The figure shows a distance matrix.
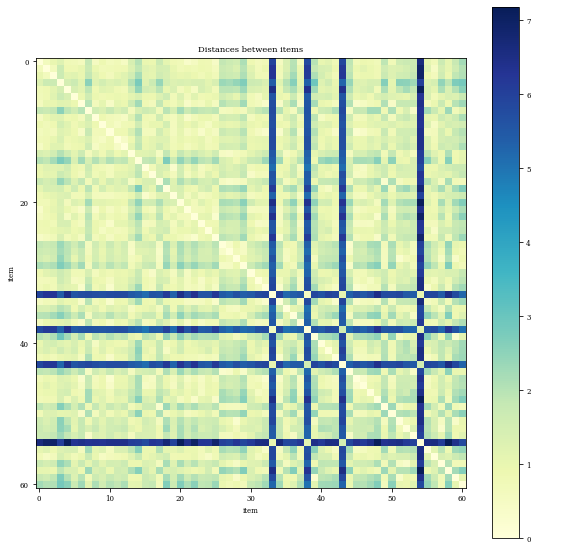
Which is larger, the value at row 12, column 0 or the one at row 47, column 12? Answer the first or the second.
the second
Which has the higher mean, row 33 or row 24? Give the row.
33
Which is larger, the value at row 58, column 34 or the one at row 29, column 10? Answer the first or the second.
the second
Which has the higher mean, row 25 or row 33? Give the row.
33
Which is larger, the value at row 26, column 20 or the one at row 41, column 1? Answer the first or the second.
the first
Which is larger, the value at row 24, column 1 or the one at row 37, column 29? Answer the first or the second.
the second
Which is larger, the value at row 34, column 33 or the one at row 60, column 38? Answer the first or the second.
the first
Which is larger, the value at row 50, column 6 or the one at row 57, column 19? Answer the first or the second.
the second
